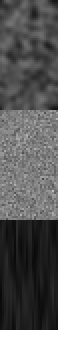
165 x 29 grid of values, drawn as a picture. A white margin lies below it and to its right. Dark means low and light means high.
The table splits into 3 rows of 1 panel. Panel 1,1: low, blotchy. Panel 2,1: middling, fine-grained. Panel 3,1: very low, streaked downward, faint in contrast.
